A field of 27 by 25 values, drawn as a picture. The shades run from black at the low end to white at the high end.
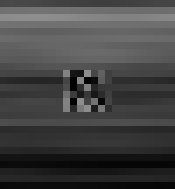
An odd patch, rougher than its surroundings, sits in the centre. Streaks run across, left to right. The field climbs toward the top. The centre is the roughest part.
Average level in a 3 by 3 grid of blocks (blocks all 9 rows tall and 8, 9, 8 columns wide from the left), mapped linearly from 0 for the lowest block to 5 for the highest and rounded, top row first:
555
232
000
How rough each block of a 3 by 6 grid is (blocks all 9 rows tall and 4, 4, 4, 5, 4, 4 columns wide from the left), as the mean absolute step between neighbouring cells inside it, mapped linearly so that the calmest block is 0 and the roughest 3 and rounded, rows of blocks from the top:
0 0 0 0 0 0
0 0 3 2 0 0
0 0 0 0 0 0
